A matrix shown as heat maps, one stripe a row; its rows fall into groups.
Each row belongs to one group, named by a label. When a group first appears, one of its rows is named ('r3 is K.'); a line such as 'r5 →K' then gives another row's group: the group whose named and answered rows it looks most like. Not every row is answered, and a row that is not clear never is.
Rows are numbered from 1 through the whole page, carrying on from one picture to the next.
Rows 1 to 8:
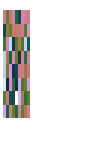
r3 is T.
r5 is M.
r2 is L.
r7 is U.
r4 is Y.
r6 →M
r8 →M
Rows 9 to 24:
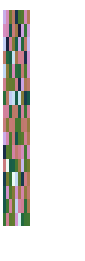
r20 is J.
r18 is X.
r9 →X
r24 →U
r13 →Y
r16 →Y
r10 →Y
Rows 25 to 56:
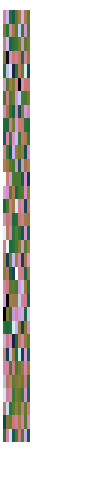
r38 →X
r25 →J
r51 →X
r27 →J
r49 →M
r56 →T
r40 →M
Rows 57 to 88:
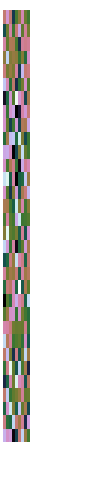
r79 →T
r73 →J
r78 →L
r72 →U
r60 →J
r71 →U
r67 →M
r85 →J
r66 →T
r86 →T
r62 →X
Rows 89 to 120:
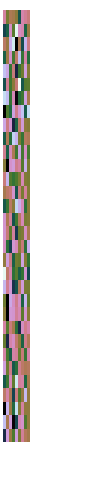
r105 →X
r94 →U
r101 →J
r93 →X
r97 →M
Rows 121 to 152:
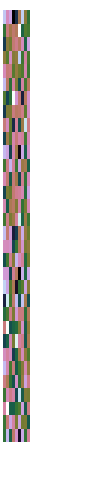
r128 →L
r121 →M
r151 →T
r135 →M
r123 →L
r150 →J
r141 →X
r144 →J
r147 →X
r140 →Y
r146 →M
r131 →Y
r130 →L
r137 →M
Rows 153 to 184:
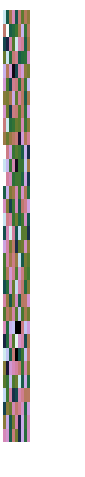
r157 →M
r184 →Y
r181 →M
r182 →L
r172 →T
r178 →X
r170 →X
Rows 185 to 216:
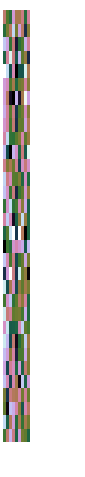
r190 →X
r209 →X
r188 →T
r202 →L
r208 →J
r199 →T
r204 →T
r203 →X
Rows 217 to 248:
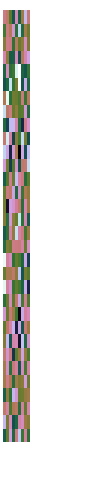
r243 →Y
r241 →Y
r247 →M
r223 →J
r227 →Y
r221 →U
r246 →Y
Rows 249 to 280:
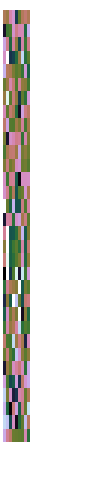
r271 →U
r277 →M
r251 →Y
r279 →X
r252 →J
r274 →U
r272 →U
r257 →J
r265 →J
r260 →U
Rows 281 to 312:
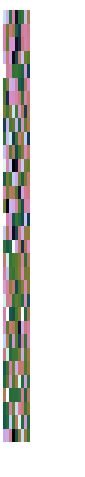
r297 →M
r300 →J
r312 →M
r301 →X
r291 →X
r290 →T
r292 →M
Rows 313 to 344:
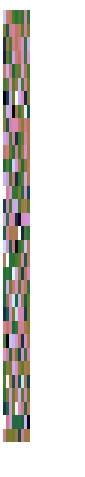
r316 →L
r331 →J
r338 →Y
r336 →M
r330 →X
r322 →X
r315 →L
